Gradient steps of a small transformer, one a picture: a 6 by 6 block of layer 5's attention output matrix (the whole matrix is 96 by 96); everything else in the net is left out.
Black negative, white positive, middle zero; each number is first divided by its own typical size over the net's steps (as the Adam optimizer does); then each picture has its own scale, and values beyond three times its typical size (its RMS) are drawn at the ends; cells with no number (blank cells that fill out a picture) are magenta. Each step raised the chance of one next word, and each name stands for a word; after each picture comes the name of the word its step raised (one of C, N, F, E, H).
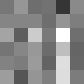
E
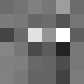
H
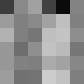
E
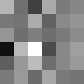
E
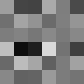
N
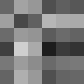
N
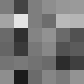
N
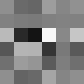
H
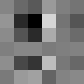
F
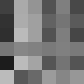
F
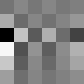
H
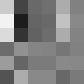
F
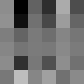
F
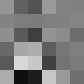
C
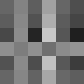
F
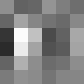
E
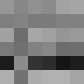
C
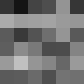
N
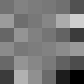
C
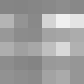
E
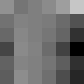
E
